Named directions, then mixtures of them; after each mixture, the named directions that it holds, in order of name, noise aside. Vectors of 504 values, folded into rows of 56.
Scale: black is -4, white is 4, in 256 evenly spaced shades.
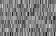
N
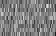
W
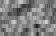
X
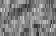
W, X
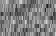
W, X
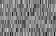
N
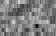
N, X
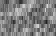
W, X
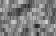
X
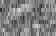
W, X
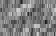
N, X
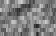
X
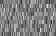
N, W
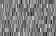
N, W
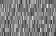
N, W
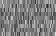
W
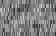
W, X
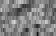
X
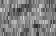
W, X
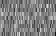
W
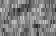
W, X
